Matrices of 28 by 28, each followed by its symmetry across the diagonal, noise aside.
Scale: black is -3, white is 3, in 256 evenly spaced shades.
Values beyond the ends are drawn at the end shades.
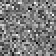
neither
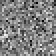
neither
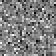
antisymmetric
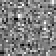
antisymmetric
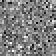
neither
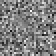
antisymmetric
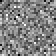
symmetric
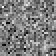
neither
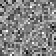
symmetric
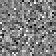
antisymmetric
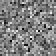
symmetric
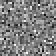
antisymmetric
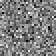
neither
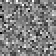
antisymmetric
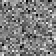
neither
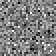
symmetric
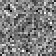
symmetric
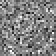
symmetric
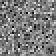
symmetric
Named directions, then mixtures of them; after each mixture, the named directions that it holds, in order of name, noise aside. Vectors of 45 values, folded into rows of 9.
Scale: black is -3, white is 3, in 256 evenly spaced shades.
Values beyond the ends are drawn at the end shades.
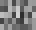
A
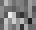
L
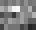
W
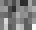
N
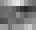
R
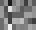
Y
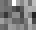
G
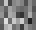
L, Y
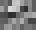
R, W, Y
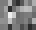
L, R, Y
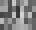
A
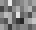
A, Y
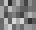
L, Y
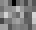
G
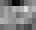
R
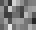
G, Y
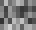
L, R, Y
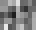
N, R, W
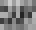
A, R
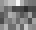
L, R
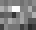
W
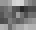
R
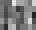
G, N
